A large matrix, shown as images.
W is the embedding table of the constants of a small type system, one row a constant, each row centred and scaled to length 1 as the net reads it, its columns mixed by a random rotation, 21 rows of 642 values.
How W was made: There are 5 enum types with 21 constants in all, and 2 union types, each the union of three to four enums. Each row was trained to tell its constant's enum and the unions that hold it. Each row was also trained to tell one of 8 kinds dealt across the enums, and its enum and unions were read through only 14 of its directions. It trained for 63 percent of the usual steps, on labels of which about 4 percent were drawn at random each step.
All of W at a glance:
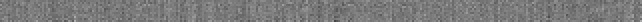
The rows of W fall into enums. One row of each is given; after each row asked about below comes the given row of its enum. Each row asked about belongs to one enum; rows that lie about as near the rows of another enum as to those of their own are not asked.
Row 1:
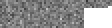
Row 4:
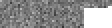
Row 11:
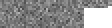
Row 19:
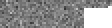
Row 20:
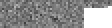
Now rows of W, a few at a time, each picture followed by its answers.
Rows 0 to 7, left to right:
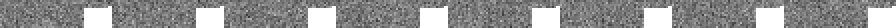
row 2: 11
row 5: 4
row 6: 20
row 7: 19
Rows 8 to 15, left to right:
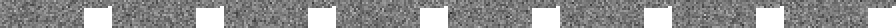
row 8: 11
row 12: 4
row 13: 19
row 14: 19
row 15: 11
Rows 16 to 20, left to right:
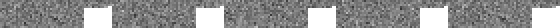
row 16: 20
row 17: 20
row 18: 4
